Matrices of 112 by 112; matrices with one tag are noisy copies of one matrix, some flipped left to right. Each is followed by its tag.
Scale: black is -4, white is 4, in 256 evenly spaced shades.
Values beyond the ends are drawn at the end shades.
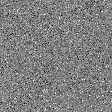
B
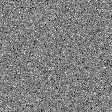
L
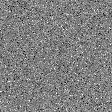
B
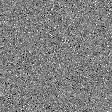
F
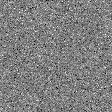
L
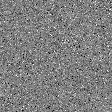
F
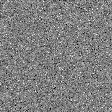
L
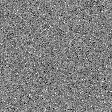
B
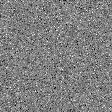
L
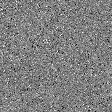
F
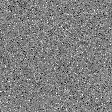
B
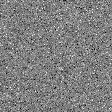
L
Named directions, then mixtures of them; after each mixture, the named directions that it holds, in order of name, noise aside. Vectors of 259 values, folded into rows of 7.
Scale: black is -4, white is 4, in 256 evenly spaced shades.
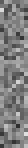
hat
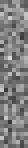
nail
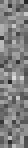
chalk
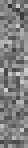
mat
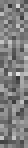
mat, nail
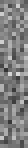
mat, nail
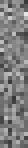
chalk, nail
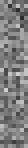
mat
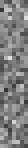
hat, nail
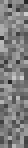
chalk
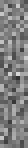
mat, nail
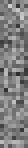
mat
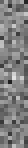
chalk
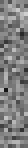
mat, nail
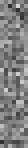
mat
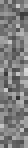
chalk, mat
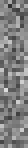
mat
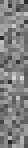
chalk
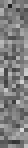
hat, mat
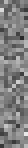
hat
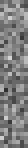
nail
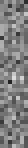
chalk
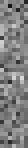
chalk, mat
